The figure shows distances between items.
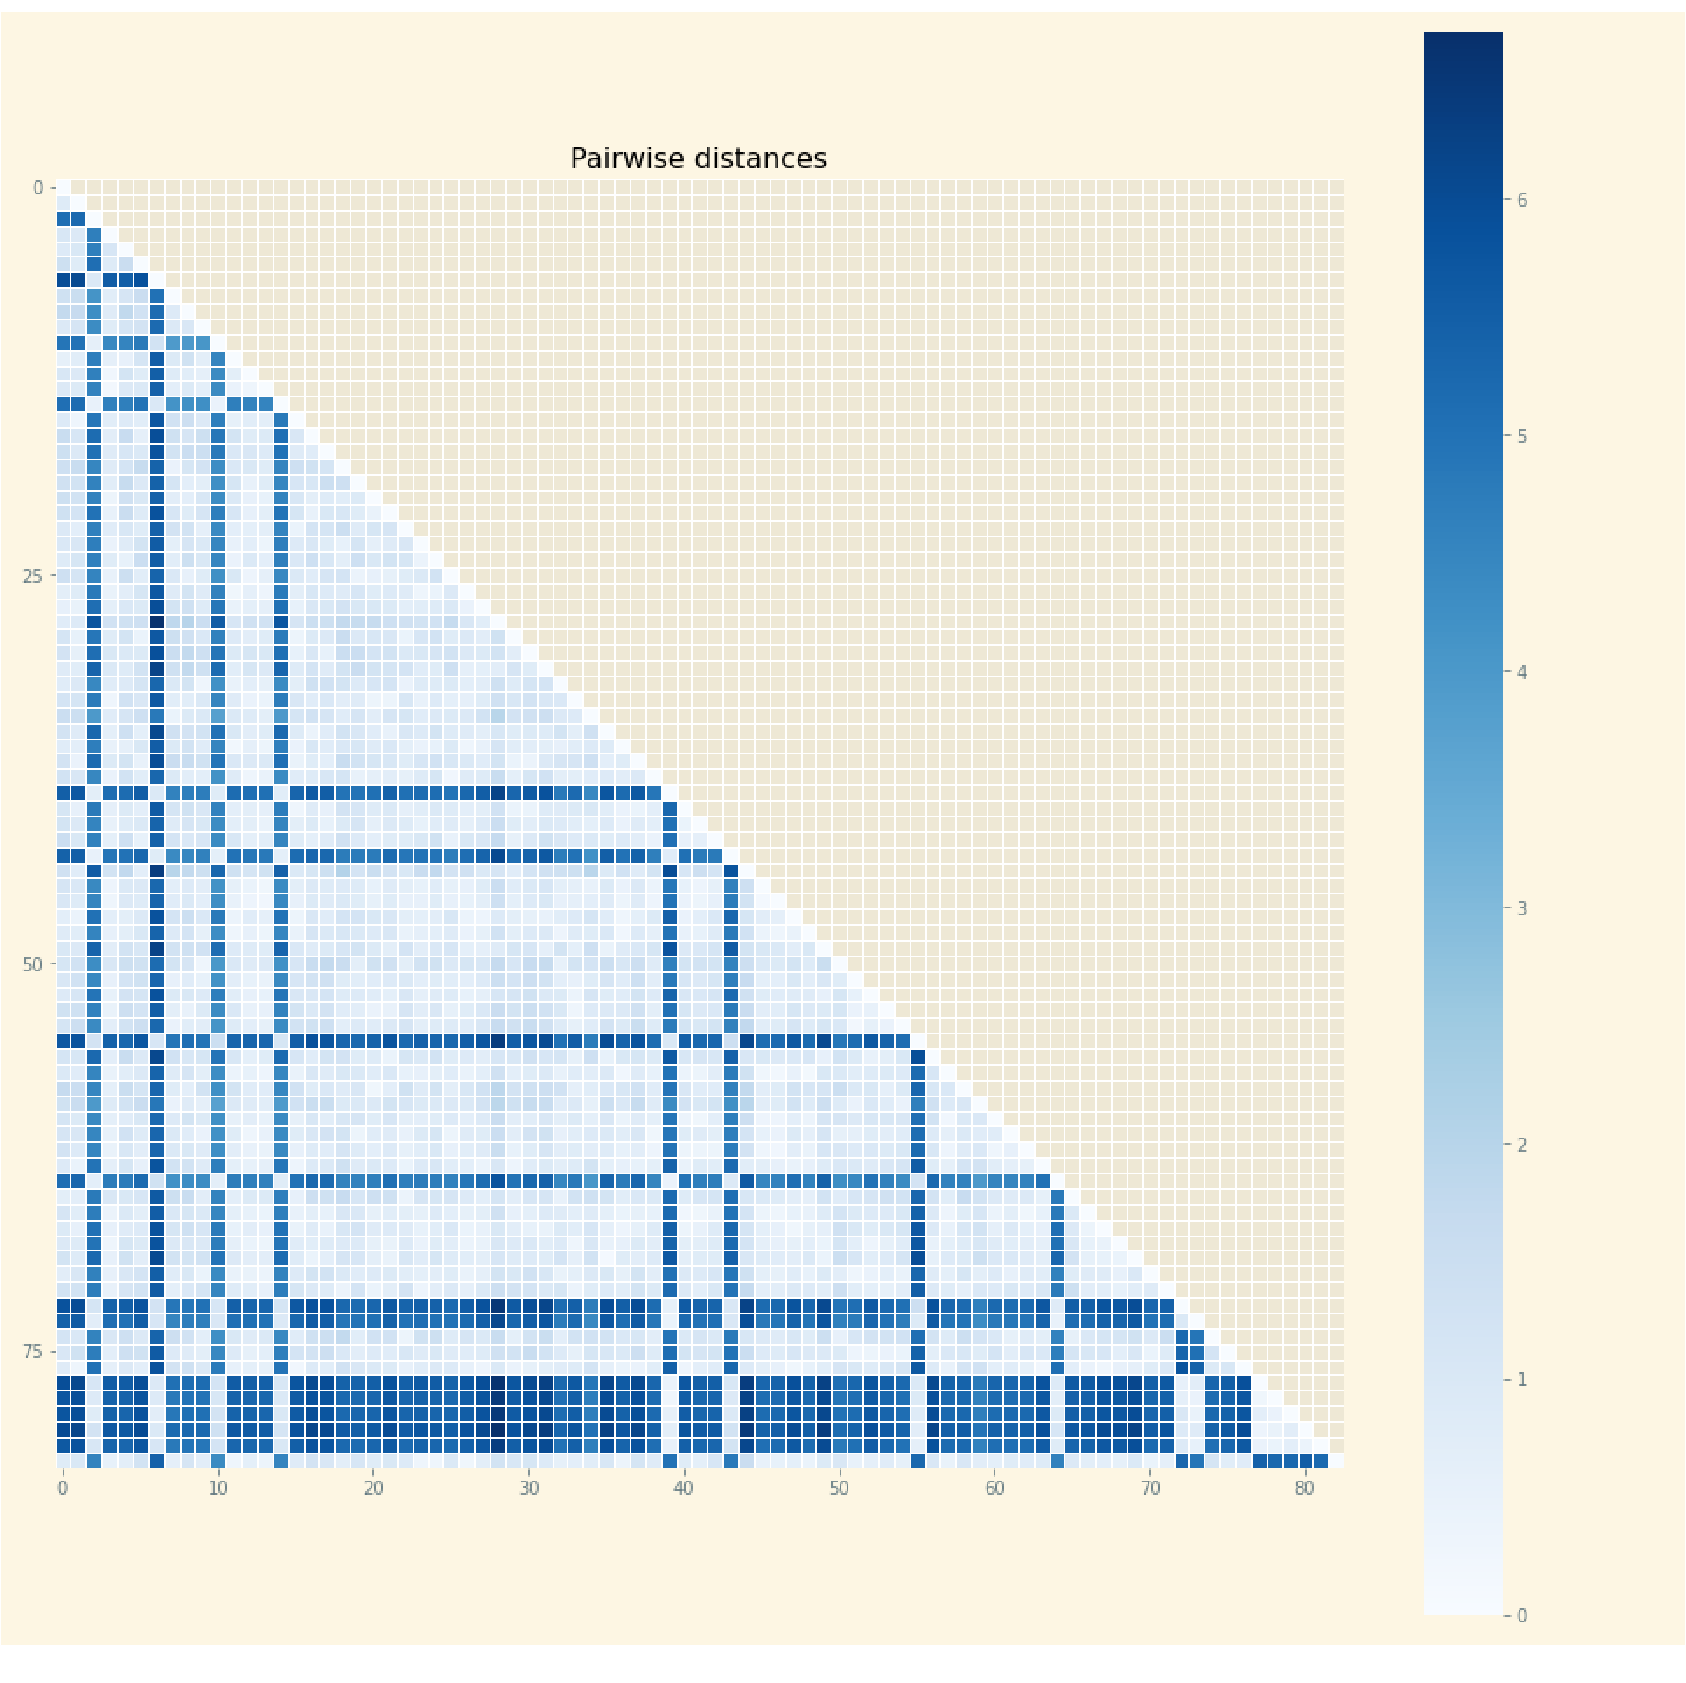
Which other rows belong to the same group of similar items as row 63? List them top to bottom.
0, 1, 3, 4, 5, 7, 8, 9, 11, 12, 13, 15, 16, 17, 18, 19, 20, 21, 22, 23, 24, 25, 26, 27, 28, 29, 30, 31, 32, 33, 34, 35, 36, 37, 38, 40, 41, 42, 44, 45, 46, 47, 48, 49, 50, 51, 52, 53, 54, 56, 57, 58, 59, 60, 61, 62, 65, 66, 67, 68, 69, 70, 71, 74, 75, 76, 82
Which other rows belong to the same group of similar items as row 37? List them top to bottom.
0, 1, 3, 4, 5, 7, 8, 9, 11, 12, 13, 15, 16, 17, 18, 19, 20, 21, 22, 23, 24, 25, 26, 27, 28, 29, 30, 31, 32, 33, 34, 35, 36, 38, 40, 41, 42, 44, 45, 46, 47, 48, 49, 50, 51, 52, 53, 54, 56, 57, 58, 59, 60, 61, 62, 63, 65, 66, 67, 68, 69, 70, 71, 74, 75, 76, 82
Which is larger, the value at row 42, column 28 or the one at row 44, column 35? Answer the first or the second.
the first
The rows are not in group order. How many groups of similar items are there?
2
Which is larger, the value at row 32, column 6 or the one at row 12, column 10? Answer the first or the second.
the first
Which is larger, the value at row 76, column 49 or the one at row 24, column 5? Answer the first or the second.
the second
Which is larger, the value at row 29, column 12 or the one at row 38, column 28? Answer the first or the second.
the second
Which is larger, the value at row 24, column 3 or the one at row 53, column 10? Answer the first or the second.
the second
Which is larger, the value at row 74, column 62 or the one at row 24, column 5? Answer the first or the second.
the second
